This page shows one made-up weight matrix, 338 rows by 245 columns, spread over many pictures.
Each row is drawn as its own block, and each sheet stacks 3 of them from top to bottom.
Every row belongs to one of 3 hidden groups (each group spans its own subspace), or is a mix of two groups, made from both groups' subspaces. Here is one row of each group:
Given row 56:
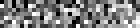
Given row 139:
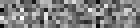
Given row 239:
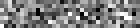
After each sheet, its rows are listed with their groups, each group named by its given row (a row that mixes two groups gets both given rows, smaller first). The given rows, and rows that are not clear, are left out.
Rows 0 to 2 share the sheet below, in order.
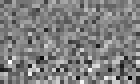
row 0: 56
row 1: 56
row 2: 139
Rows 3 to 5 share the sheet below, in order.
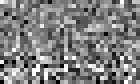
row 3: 56 and 239
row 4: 239
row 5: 139 and 239
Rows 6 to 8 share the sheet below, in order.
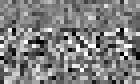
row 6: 239
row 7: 239
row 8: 239
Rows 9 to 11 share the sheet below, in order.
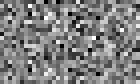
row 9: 56
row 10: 56
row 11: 56
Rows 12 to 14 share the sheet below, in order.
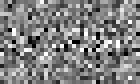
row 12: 139
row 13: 56
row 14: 139
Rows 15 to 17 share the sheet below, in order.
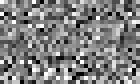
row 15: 56 and 239
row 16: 139
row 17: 56
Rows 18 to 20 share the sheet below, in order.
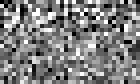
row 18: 239
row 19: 239
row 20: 56
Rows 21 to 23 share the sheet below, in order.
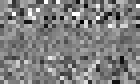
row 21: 56
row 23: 239
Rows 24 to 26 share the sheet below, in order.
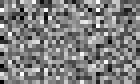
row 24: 139
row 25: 139
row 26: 139
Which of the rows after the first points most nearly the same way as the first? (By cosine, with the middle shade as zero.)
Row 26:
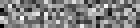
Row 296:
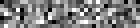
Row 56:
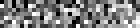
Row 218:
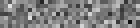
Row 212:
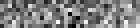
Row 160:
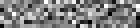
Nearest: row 160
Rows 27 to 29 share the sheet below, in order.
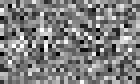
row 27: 139 and 239
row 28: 139
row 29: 139
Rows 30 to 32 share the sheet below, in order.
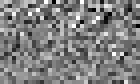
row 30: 56
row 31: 239
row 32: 239
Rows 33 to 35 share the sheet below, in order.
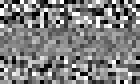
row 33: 139 and 239
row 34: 56
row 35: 239
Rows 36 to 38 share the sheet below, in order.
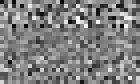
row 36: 239
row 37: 239
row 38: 139
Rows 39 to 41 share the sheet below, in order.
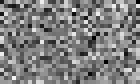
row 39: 239
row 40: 139 and 239
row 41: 239
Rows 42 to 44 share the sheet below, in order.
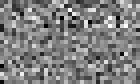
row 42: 56
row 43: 239
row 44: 139
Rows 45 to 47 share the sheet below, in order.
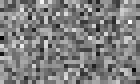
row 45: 139
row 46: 139
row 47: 56 and 239
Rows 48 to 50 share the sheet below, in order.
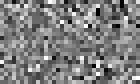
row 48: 239
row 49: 139
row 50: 56
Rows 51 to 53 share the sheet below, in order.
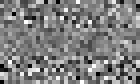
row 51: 56
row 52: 239
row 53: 139
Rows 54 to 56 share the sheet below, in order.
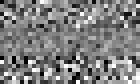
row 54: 239
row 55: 56
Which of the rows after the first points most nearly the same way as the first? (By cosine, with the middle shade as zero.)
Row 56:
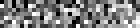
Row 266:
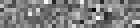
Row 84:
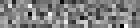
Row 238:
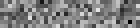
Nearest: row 84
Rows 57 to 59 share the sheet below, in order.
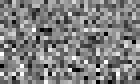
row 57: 56
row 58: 139 and 239
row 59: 56 and 139
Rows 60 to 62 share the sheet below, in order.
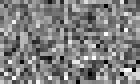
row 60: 239
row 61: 239
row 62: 239
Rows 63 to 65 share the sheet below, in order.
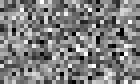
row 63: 139
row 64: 239
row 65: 56
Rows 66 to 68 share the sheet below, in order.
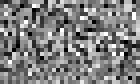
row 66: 56
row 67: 239
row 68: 139
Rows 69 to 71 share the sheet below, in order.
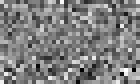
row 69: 239
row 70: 139
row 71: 239
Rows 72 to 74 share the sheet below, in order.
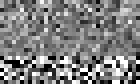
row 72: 139
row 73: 56
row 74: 239
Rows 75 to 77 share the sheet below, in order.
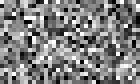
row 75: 56
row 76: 56
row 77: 56 and 139
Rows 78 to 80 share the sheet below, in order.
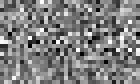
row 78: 139
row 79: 139
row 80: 239
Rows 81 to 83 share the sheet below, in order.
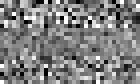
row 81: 56
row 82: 56
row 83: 139
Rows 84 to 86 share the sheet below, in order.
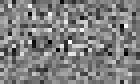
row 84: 56 and 239
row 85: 56
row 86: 239
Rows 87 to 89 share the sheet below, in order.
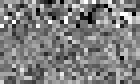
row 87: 239
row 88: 56
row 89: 56 and 239
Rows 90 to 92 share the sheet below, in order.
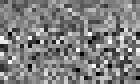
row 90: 56
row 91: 139
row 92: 56 and 139
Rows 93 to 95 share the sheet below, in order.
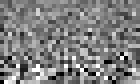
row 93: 239
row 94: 139 and 239
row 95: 239
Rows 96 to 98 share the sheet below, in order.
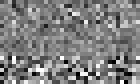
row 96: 56
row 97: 139 and 239
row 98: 239
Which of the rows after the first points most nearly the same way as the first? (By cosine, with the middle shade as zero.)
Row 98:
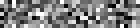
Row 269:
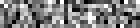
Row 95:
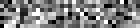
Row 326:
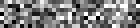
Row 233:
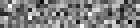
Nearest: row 95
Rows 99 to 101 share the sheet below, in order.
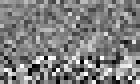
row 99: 56 and 239
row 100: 239
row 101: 56 and 139
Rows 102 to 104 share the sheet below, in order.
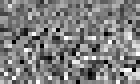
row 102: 139
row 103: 56
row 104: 239
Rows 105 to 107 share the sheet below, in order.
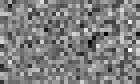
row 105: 139
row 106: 139 and 239
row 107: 139
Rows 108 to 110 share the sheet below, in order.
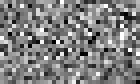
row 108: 239
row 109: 139 and 239
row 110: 56
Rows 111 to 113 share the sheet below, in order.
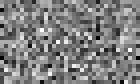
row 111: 139
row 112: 139
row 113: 239
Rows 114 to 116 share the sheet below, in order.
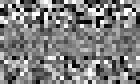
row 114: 139
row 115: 139
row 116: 239
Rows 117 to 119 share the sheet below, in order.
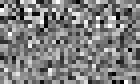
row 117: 56 and 139
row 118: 139
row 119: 239
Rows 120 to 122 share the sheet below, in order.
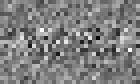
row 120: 139
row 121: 139
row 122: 56
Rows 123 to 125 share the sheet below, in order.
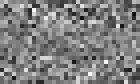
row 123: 56
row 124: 56
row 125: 239
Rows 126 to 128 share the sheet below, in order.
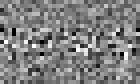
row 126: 139
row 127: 239
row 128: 139 and 239
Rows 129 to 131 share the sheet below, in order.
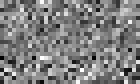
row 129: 139
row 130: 139
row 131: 239
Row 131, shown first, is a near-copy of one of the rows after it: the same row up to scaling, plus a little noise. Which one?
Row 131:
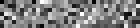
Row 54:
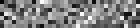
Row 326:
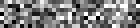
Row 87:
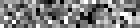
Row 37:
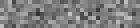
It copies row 54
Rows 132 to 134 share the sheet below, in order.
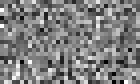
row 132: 139
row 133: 139
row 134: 239
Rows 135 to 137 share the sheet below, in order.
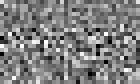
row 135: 239
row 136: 139
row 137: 239
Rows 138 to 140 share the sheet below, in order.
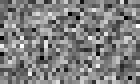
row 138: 56 and 239
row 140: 139
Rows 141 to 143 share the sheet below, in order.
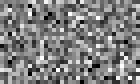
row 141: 56
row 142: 139 and 239
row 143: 139
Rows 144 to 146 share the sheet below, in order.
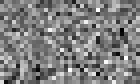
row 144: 56 and 139
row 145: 239
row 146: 239
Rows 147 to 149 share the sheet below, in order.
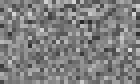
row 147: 56 and 139
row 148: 139
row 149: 139
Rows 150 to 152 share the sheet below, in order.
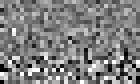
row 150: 139
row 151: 56 and 239
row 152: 139
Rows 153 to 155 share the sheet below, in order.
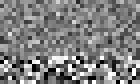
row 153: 56
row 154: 139
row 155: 56
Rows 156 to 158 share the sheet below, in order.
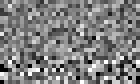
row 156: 139
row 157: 56
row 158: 139
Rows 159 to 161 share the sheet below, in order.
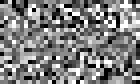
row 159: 56
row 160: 56 and 139
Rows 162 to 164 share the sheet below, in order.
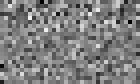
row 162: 139
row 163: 56
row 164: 139
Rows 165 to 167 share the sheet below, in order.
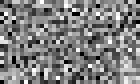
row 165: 56 and 239
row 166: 139
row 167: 56 and 139
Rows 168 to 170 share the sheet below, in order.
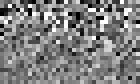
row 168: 56 and 139
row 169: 56
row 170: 139
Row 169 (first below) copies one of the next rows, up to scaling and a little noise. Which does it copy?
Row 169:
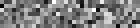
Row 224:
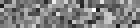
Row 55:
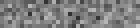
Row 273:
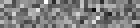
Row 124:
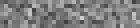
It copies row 224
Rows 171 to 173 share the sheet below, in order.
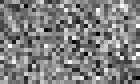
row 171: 56 and 239
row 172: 56 and 239
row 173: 56
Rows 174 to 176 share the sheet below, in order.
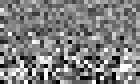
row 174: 139
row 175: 56 and 139
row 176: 139
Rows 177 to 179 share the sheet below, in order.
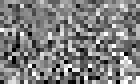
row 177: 239
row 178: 239
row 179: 56 and 139
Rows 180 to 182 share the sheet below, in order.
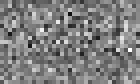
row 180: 56
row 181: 139
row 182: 56 and 239
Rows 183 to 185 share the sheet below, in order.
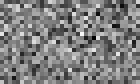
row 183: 239
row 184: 56
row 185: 56
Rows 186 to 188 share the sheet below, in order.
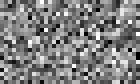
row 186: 139
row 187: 56 and 139
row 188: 239
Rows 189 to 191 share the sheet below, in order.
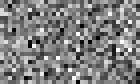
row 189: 139
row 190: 139 and 239
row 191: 56
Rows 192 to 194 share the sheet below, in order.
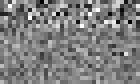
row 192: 139
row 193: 239
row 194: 139
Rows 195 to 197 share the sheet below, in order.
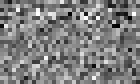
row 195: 239
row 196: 139
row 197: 56
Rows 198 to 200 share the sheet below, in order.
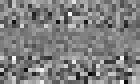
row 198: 56
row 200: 239
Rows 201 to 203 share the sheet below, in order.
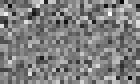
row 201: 56 and 139
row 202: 139
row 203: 139
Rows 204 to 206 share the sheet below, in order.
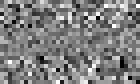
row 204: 239
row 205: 139
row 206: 139 and 239
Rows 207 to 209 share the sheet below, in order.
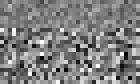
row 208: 239
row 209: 139
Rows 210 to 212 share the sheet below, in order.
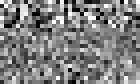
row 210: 239
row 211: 56 and 139
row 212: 56
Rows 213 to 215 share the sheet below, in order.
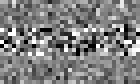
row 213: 239
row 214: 239
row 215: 56
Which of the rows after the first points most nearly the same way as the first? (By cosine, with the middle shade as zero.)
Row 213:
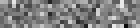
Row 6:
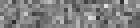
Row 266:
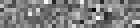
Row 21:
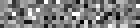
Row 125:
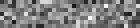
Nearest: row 266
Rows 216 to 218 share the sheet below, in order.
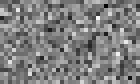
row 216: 139 and 239
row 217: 239
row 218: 139
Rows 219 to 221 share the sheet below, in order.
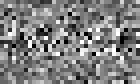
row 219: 56 and 239
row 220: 139
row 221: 239
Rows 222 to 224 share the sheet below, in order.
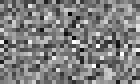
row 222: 56
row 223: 56 and 239
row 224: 56
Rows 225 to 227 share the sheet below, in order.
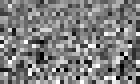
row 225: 139
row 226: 239
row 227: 139
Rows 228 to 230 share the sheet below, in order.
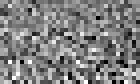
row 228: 56 and 139
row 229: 56
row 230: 239
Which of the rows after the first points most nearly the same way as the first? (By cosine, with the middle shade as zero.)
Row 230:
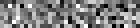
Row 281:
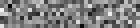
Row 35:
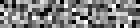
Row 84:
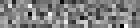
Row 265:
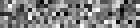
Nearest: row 84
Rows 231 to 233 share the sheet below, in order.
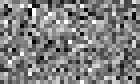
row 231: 56
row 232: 56
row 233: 139
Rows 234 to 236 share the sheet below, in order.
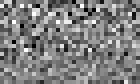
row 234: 56
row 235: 56
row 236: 239
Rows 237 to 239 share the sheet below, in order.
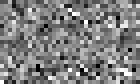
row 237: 56
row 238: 139
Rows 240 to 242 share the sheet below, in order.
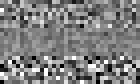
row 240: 56 and 139
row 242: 139
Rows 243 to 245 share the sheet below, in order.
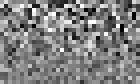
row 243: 56
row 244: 239
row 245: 139
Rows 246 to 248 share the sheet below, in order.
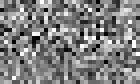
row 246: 139
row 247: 56
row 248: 239
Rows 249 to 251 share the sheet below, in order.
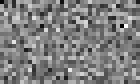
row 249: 239
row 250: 56
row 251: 56
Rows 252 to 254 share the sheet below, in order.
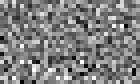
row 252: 239
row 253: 139
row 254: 56
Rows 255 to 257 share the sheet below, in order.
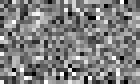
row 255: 239
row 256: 139
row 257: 56
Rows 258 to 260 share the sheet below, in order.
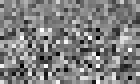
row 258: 56
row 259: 139
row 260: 139
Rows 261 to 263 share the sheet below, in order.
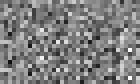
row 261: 56
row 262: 139
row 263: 139
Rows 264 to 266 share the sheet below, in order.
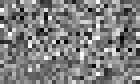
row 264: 139
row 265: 139
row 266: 56
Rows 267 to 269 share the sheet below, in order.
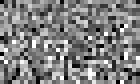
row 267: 239
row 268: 56 and 139
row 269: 239
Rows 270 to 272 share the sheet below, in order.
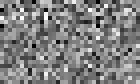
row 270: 139
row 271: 56 and 139
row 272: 56 and 139
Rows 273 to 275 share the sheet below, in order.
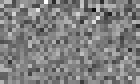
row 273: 56
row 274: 139
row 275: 139
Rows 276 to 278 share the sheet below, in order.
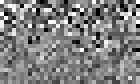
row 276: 239
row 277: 56
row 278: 139
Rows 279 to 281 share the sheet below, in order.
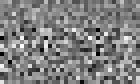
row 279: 56
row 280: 139
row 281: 139
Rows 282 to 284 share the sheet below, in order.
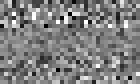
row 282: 56
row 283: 239
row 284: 56 and 139
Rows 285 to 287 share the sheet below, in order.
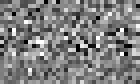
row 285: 56
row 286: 239
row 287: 56 and 139
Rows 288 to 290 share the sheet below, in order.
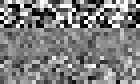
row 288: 239
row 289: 139 and 239
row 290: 56
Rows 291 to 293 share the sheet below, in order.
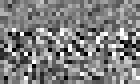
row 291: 139
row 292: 239
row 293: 56
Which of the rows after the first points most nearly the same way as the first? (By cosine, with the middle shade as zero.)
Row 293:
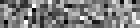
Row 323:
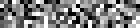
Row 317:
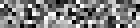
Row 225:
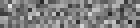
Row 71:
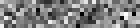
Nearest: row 323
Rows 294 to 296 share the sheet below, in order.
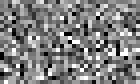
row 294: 56 and 239
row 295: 56
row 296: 139 and 239
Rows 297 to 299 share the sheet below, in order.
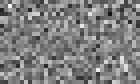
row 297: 139
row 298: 56
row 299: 139 and 239
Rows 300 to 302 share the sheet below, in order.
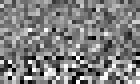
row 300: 56
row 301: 56
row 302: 56
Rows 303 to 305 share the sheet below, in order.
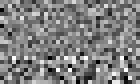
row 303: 139
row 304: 139
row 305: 56 and 239
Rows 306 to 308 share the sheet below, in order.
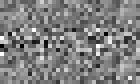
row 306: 139
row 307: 139
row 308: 139
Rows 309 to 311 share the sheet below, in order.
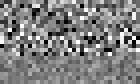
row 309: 56
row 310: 56 and 139
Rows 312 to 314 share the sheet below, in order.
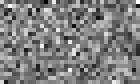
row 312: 56 and 239
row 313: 56
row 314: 239
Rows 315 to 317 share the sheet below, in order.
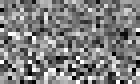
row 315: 139
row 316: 56 and 239
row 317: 56
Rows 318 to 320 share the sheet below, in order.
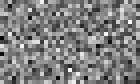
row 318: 139
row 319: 139
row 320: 56
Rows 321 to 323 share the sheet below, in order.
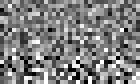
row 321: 139
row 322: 139 and 239
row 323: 56 and 239
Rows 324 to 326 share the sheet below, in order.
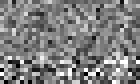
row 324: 239
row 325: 56 and 239
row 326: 239
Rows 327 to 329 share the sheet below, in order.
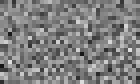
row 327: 239
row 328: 139
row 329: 139
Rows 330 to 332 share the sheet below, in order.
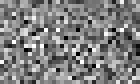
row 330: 56
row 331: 56
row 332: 56
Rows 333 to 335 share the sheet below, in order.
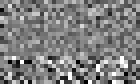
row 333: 139
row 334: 139
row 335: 239
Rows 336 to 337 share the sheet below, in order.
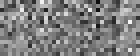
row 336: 139
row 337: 139
